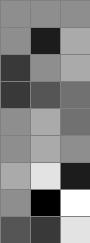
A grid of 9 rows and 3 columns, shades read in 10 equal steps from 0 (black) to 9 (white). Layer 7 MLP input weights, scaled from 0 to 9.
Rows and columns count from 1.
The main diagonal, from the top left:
5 1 6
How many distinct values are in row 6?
2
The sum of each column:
38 36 48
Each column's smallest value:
2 0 1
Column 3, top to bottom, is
5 6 6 4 4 5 1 9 8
